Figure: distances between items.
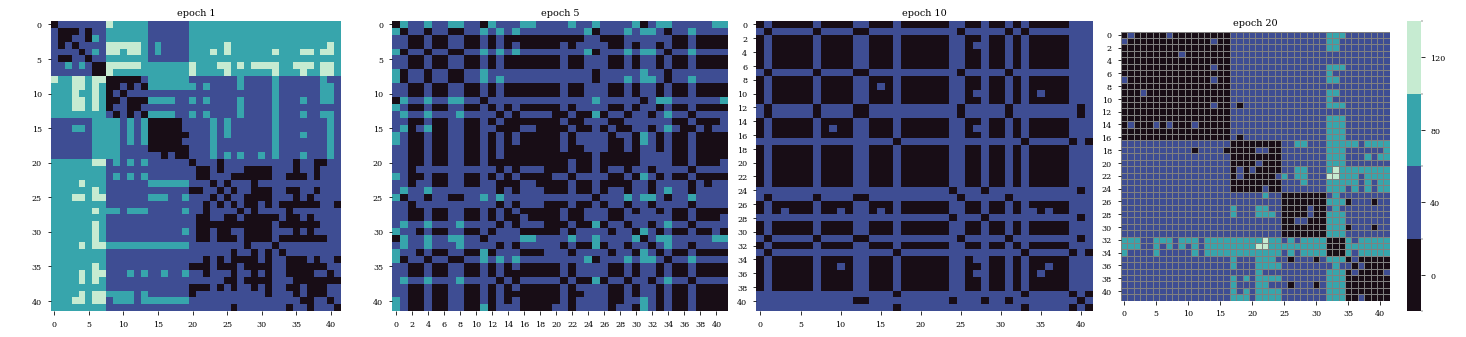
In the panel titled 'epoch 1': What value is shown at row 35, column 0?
80
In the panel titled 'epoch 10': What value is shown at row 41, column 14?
40
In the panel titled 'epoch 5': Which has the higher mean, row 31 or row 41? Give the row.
31
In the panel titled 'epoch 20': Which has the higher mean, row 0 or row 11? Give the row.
0
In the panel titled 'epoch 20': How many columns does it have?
42
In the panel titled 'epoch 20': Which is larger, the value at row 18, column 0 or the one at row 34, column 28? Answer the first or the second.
the second
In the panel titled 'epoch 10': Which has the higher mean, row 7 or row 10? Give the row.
7
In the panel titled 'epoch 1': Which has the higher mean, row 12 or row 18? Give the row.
12
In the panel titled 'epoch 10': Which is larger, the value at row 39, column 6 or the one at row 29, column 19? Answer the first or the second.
the first
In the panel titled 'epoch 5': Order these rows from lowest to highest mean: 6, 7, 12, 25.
6, 12, 7, 25
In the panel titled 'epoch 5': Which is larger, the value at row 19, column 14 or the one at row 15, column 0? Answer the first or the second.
the second
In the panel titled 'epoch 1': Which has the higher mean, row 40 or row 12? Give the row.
40
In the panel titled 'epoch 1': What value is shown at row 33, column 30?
40
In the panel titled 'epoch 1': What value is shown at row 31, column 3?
80
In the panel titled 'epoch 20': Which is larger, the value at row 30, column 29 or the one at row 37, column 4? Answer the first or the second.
the second
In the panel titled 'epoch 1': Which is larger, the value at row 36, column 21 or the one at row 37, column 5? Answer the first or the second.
the second
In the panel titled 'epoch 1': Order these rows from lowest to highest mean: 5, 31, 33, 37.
31, 37, 33, 5
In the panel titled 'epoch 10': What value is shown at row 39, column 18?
40
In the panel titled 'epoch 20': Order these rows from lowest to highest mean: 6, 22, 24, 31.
6, 31, 24, 22
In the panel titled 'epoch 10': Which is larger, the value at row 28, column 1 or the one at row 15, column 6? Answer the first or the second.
the first
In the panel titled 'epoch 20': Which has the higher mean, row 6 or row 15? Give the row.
15
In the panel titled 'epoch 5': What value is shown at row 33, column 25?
40
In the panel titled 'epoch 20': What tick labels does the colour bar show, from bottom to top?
0, 40, 80, 120
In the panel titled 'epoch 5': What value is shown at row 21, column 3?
40
